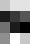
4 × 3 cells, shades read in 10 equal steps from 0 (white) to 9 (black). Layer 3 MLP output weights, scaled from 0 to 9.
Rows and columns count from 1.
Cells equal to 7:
1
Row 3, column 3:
9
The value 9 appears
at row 3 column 3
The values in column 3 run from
1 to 9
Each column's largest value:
8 8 9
